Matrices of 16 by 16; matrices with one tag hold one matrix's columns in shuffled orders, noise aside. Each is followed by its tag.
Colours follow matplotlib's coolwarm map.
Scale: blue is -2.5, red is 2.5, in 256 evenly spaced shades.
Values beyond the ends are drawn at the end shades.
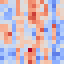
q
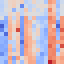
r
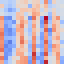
r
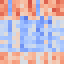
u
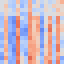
r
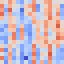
q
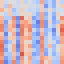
r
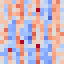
q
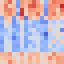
u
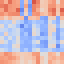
u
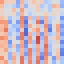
r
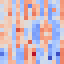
q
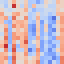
r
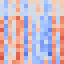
r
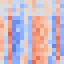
r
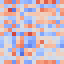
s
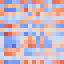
s
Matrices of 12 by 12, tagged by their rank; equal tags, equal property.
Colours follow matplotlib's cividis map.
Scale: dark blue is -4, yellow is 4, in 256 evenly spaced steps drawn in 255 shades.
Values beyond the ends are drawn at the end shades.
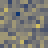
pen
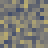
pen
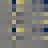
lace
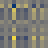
lace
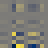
lace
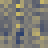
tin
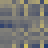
tin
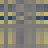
lace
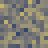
pen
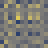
tin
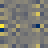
tin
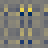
lace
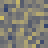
pen
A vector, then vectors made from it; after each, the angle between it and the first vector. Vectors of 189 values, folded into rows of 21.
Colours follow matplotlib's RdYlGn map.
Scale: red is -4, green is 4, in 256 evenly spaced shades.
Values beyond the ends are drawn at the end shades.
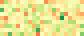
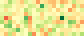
partly aligned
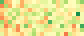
orthogonal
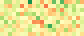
orthogonal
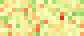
nearly opposite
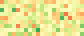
nearly parallel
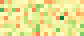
nearly parallel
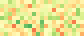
partly opposed
